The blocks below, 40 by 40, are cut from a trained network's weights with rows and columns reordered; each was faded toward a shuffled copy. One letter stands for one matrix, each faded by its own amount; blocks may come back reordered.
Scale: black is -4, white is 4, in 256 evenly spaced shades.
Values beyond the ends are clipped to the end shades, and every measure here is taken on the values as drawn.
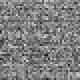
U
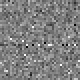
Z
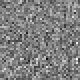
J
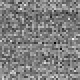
U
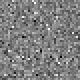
Z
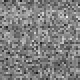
U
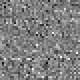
Z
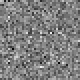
J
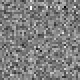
J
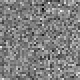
J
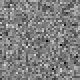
J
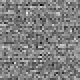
U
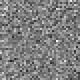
J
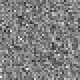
J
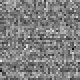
U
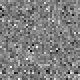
Z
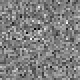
J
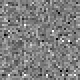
Z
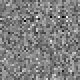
J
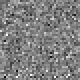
Z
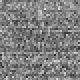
U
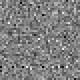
Z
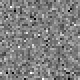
Z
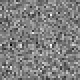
J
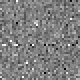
Z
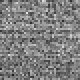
U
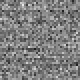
U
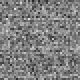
U
